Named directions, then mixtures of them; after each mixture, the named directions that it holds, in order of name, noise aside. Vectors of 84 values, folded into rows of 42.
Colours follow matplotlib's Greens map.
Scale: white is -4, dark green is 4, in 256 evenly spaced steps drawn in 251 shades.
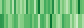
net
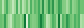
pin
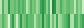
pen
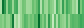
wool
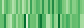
pin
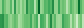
net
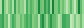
net, pen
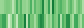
pen, pin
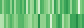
net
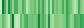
pen, wool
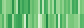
pin, wool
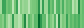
pin, wool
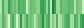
pen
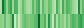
wool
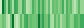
pen, wool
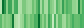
wool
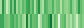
net, pin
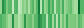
net, pin, wool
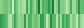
net, pin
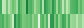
net, wool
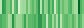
net, pin, wool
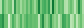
net, pen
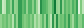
net, pen, wool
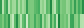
pen, pin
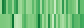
wool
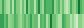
net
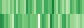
net, wool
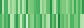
pen, pin
